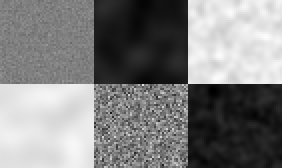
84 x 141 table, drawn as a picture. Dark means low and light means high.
It is made of 2 by 3 panels. Panel 1,1: middling, fine-grained, faint in contrast. Panel 1,2: very low, smooth, faint in contrast. Panel 1,3: very high, blotchy, faint in contrast. Panel 2,1: very high, smooth, faint in contrast. Panel 2,2: middling, fine-grained, strong in contrast. Panel 2,3: very low, blotchy, faint in contrast.
